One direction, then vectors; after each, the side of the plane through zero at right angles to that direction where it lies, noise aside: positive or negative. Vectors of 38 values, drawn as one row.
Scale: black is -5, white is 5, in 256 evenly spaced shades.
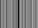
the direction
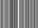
negative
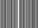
negative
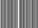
negative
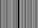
positive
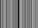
positive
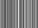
negative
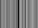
positive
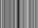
positive
